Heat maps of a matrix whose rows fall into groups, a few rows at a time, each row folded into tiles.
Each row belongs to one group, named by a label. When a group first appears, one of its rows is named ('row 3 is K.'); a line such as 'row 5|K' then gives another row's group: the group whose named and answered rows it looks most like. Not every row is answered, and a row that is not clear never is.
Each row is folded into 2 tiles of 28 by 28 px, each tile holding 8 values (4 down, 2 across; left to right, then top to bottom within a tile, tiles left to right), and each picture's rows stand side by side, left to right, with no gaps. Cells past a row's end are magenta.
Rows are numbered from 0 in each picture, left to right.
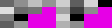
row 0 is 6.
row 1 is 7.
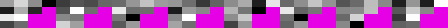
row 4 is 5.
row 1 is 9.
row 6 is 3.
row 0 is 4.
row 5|6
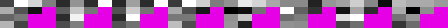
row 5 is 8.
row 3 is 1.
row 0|1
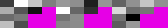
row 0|1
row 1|8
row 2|6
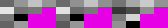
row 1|6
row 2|3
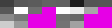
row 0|9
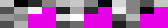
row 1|4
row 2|5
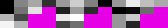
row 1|4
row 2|3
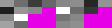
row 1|8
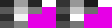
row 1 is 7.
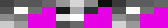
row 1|4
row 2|9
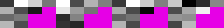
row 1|5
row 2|1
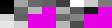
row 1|1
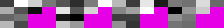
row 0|1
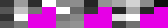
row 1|8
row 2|4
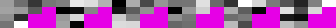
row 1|3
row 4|1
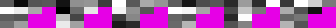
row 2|5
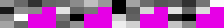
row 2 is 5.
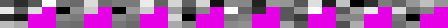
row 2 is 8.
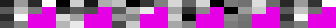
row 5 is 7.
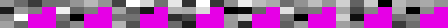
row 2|1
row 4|3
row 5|6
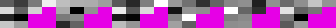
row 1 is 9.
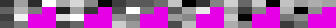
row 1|4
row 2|9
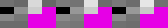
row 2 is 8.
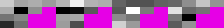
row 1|3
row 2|9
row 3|6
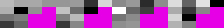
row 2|8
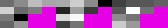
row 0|6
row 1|4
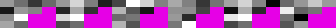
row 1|4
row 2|1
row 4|4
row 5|6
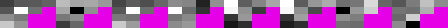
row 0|9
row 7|3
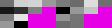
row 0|3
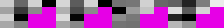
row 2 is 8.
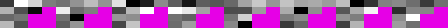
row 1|6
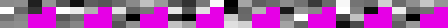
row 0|8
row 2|6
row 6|5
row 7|6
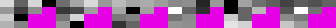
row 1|3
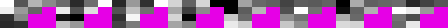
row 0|5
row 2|7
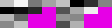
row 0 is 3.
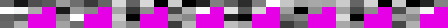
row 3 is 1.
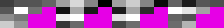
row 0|9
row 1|4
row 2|4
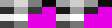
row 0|4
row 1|4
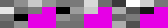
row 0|6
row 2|1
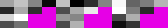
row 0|4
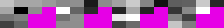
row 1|8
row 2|4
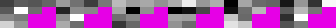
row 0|9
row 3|3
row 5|7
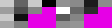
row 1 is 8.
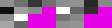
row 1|8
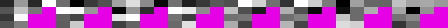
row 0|7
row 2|4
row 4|1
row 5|1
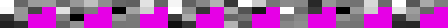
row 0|5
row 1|6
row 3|5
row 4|1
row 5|8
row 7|5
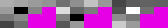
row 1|6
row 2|9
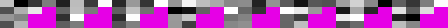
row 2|7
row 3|3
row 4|8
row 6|4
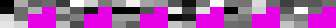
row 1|1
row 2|3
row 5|9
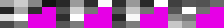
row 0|4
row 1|7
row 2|7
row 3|9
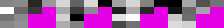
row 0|8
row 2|4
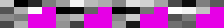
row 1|3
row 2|3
